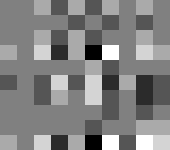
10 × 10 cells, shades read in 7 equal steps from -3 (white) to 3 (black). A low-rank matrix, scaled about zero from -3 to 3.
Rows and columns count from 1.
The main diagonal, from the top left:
0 0 -1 2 0 -2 1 0 -1 -2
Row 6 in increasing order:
-2 -2 -1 0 1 1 1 1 2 2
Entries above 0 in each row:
2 3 2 2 1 6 4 2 1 3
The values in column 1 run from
-1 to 1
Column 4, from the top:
1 0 1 2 0 -2 -1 0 0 2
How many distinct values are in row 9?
3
